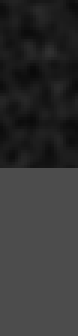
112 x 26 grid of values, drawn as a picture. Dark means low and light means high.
The table splits into 2 rows of 1 panel. Panel 1,1: very low, blotchy, faint in contrast. Panel 2,1: low, flat.
